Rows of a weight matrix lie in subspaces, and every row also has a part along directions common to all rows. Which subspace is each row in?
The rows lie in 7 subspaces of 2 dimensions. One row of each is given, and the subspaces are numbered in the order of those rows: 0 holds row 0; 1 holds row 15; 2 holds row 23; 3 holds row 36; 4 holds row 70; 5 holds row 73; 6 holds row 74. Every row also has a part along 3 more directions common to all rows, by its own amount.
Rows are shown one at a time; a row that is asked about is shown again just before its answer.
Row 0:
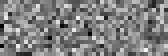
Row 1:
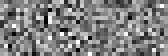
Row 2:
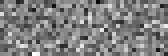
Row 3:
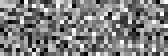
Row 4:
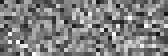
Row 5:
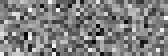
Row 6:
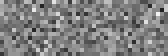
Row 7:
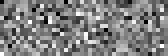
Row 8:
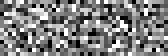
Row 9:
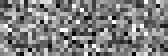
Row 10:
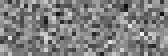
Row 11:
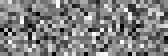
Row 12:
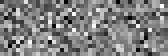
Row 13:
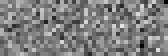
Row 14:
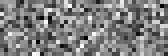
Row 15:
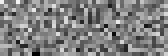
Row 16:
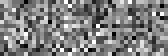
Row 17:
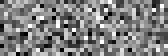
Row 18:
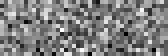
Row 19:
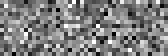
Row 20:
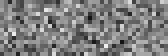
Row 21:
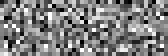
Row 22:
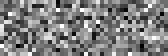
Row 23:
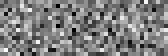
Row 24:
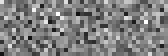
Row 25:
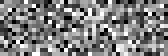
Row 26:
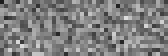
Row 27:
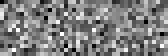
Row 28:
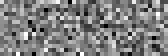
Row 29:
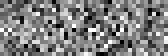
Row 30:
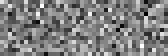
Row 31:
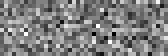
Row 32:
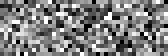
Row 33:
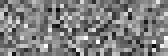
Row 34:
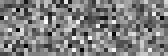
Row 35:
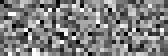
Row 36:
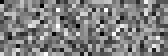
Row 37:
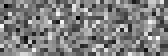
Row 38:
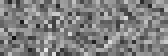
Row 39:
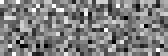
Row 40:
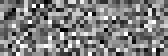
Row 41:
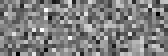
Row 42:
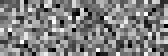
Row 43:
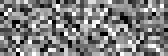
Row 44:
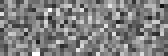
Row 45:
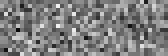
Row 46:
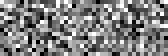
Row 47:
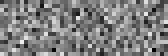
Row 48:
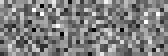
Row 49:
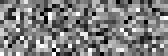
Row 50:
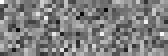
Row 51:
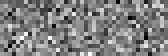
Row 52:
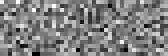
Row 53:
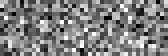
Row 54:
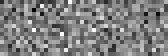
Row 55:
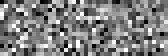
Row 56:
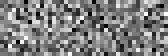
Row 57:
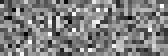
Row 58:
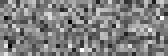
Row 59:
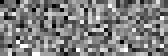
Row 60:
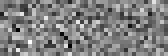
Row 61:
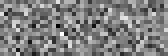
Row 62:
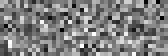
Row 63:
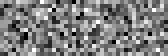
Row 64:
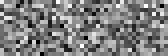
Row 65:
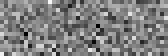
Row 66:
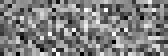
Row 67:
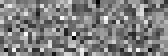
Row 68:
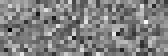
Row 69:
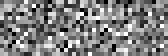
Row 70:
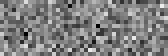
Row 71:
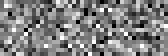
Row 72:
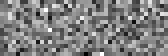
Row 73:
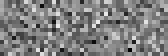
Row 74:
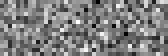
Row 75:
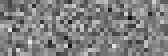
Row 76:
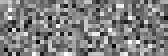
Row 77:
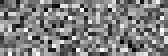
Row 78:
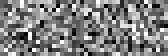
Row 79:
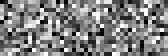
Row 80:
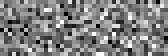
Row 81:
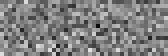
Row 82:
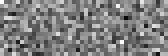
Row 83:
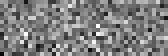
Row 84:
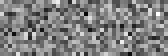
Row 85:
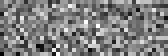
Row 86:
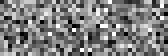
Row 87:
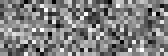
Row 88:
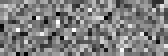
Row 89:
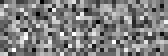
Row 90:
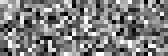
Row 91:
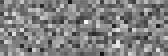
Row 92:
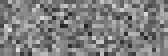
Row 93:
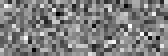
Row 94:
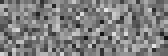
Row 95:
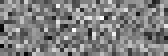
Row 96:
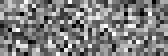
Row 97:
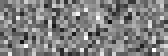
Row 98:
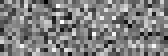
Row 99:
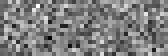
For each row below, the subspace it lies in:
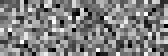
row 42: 3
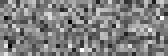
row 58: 6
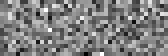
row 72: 3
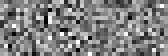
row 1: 1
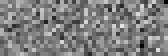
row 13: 6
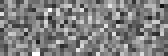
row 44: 1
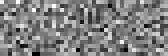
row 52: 1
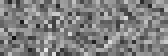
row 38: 5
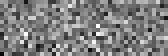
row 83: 4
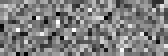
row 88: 0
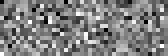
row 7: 5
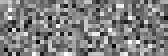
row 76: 2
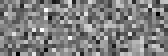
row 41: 5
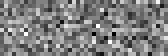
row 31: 4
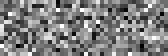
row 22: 0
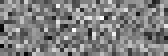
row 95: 0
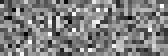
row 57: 2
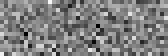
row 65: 4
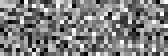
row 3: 1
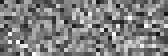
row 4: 1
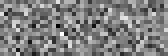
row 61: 2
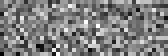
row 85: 4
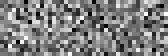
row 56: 3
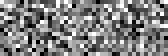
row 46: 1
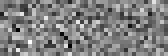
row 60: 2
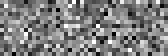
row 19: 4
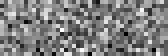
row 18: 6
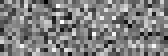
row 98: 0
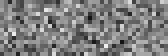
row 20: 5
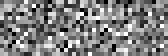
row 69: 2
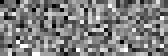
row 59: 1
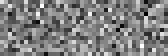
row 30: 3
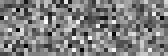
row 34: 6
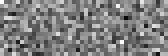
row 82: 1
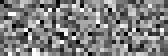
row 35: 1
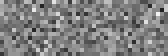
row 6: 5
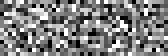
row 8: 4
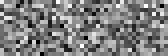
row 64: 1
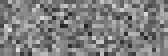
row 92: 0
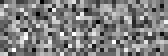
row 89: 3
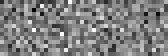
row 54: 5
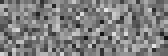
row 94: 3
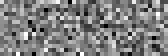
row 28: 5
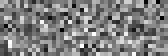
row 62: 6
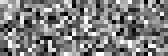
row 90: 6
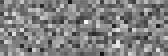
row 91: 4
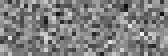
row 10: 0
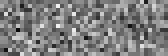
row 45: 2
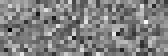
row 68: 6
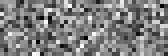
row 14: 1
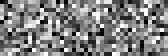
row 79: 3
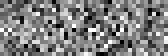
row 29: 5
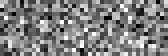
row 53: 6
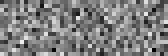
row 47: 3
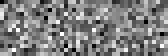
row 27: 3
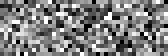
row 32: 0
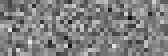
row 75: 2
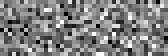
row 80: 4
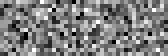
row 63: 3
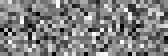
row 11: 5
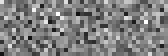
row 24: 5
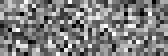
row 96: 2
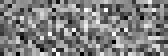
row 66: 4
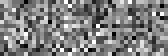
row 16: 4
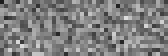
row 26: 1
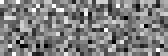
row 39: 1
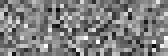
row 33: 3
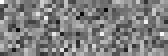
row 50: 3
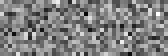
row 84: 5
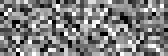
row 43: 2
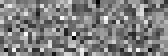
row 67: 6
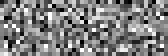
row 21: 6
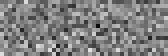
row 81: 4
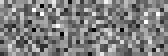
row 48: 5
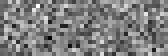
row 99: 0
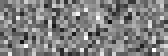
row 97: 3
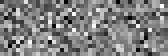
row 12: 2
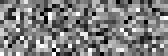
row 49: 4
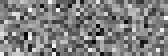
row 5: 4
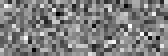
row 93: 0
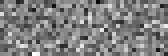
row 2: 1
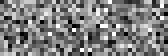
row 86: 6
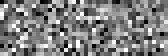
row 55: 3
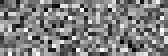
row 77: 1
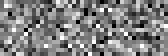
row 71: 4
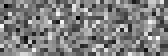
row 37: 0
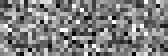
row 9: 6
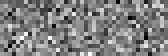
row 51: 2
